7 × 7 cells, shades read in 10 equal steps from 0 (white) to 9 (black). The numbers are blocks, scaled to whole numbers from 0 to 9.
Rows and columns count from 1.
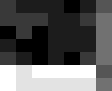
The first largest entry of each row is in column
5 4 1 2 3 7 7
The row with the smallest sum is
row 6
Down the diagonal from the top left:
7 7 9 8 9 0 5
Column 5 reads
9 8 8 8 9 0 1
